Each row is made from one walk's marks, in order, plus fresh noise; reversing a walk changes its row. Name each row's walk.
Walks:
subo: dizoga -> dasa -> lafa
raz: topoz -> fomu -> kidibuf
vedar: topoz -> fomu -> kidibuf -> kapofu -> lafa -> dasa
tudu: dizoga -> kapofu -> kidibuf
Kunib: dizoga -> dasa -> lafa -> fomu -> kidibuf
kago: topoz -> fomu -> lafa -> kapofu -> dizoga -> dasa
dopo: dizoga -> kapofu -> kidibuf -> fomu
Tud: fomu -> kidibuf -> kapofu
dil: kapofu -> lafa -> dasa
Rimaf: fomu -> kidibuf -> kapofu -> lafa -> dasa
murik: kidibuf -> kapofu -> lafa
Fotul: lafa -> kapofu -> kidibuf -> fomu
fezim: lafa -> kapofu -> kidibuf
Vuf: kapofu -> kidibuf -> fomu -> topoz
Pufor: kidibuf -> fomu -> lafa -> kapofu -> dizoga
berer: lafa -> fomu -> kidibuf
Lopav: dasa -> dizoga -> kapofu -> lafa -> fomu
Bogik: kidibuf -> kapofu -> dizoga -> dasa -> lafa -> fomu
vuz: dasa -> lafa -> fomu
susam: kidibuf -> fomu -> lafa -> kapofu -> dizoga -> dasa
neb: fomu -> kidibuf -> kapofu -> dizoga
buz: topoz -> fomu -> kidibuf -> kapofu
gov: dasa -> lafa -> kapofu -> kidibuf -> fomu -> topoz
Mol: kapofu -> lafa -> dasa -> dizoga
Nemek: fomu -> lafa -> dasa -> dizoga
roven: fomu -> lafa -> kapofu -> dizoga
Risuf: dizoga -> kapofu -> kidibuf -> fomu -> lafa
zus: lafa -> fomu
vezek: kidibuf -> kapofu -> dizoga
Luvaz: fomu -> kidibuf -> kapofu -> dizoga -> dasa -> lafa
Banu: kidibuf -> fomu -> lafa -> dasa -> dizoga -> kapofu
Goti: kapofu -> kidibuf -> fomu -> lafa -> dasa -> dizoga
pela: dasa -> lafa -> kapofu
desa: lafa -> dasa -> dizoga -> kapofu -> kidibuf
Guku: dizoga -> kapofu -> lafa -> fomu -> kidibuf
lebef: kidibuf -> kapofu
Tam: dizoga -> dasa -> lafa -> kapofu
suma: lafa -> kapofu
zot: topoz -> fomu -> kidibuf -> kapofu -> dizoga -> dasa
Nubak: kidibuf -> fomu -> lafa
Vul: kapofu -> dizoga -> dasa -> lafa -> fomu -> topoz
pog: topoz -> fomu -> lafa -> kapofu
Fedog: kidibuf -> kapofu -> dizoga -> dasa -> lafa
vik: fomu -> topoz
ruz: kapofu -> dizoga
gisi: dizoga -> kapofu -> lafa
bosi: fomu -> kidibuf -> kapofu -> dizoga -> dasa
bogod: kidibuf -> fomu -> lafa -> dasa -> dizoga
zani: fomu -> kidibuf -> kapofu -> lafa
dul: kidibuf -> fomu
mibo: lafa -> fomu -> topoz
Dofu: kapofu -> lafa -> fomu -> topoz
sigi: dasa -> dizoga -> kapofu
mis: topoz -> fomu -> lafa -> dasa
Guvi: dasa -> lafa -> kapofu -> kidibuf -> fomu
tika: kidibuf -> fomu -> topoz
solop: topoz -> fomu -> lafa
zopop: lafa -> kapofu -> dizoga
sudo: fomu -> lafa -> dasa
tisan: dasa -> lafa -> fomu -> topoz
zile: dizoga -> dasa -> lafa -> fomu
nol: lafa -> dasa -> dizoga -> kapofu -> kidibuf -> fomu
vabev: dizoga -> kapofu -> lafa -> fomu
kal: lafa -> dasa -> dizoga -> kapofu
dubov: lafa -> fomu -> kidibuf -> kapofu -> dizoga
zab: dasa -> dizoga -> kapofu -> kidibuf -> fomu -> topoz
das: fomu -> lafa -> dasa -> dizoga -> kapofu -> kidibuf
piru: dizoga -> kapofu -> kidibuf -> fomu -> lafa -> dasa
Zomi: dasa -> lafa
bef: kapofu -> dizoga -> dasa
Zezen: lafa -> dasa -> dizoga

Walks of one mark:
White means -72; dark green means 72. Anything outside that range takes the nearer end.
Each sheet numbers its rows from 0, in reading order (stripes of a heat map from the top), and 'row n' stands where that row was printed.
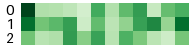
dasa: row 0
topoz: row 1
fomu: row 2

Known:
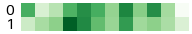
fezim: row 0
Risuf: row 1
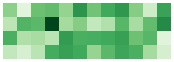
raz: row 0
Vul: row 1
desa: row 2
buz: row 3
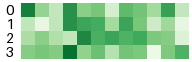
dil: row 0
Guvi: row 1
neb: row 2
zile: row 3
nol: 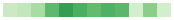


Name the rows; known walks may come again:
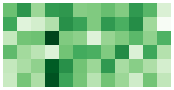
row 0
zopop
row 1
lebef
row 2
Dofu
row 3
bosi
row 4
Risuf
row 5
Lopav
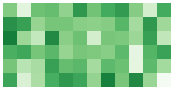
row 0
raz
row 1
Mol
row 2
dil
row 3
Nemek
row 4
piru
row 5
fezim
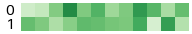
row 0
Vuf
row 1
susam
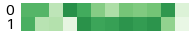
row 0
Tam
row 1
tudu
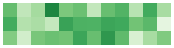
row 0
vedar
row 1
desa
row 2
Kunib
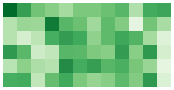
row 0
Zezen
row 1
Bogik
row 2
buz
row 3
sigi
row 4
neb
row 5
kal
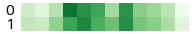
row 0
Fotul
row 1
Guku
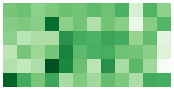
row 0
Goti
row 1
zile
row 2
das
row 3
dubov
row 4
zani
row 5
subo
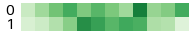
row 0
zab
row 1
dopo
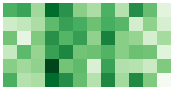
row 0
gisi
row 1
nol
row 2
berer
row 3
Pufor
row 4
zus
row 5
murik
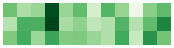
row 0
vuz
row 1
Vul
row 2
kago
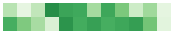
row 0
Guvi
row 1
vezek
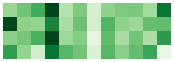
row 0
mibo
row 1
Zomi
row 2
solop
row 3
pela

